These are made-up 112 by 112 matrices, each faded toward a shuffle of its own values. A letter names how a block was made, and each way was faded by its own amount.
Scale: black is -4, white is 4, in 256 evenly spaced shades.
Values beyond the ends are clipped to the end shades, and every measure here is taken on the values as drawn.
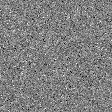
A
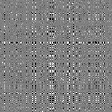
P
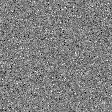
A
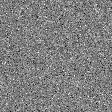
A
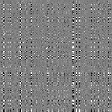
P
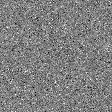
A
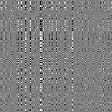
P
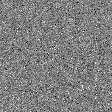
A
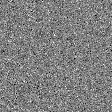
A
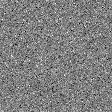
A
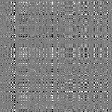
P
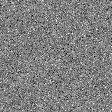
A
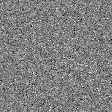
A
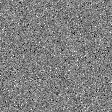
A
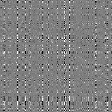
P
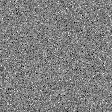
A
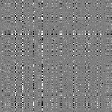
P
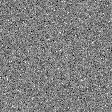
A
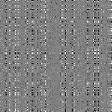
P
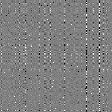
P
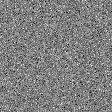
A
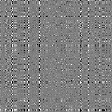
P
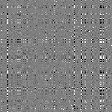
P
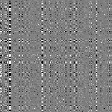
P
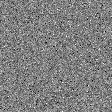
A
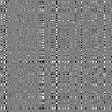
P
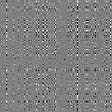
P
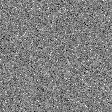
A
